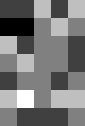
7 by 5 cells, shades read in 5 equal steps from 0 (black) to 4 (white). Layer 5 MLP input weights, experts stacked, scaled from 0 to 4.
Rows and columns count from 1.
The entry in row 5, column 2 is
2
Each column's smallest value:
0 0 1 1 1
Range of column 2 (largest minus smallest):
4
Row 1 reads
1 1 3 1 3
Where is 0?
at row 2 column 1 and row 2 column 2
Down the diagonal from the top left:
1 0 2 2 2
